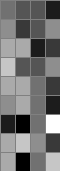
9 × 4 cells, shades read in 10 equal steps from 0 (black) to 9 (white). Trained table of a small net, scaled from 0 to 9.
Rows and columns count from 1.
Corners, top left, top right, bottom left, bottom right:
4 1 6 7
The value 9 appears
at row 7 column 4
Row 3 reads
6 6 1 2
